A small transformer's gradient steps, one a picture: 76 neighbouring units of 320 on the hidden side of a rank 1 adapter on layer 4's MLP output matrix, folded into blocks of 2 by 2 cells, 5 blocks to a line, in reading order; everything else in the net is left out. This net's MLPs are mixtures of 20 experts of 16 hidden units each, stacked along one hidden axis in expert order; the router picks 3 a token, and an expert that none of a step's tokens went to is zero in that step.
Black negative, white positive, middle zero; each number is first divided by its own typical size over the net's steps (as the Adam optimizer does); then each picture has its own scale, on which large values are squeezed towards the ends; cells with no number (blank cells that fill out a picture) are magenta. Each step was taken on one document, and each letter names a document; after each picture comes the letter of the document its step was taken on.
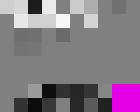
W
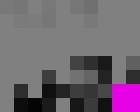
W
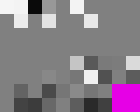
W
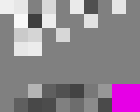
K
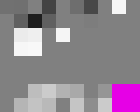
K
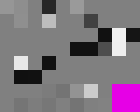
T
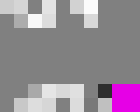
K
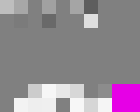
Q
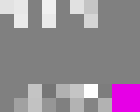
W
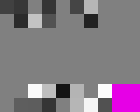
K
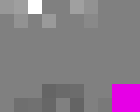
Q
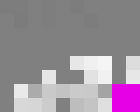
W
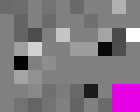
T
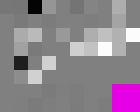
T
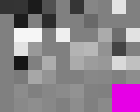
T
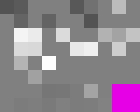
Q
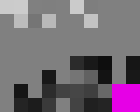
W
